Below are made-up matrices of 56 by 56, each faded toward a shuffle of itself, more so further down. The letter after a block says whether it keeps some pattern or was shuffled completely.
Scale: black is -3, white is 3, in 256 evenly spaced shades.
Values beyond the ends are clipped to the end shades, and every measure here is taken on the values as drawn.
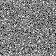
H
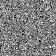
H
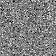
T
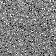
H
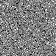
H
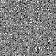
T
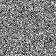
H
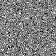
T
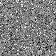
H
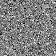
H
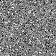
H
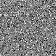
T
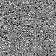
T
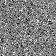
H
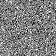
H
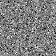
H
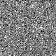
T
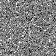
T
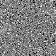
T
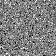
H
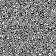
H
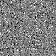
T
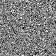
H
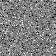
T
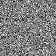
T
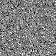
H
